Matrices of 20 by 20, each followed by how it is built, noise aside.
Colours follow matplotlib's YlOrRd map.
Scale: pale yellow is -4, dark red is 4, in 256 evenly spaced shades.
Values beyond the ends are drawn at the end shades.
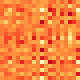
low rank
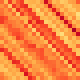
Toeplitz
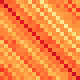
Toeplitz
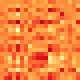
low rank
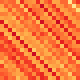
Toeplitz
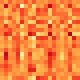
low rank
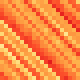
Toeplitz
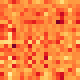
low rank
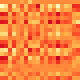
low rank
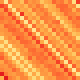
Toeplitz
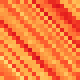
Toeplitz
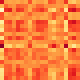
low rank
